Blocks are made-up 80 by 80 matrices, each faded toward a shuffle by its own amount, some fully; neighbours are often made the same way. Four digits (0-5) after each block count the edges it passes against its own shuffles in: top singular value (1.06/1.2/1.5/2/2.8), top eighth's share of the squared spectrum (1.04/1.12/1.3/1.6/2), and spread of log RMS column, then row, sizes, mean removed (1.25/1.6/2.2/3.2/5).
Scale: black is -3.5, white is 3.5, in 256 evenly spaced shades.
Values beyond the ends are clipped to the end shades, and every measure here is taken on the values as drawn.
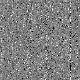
2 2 2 0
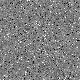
0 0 0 0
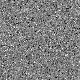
0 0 0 0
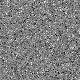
0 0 0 0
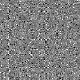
4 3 2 2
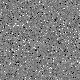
0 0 0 0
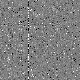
4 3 2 0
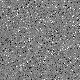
0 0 1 0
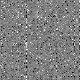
4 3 2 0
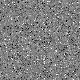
2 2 1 0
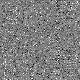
3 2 1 0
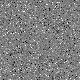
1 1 0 0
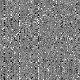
4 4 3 1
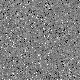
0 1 0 0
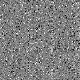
3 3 2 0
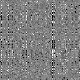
5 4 3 2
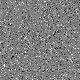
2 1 0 0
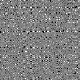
4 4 1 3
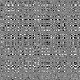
5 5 3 4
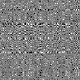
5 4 3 3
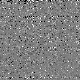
2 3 2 3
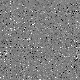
1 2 1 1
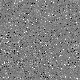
1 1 0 1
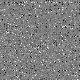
2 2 1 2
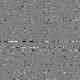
4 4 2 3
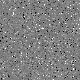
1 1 0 1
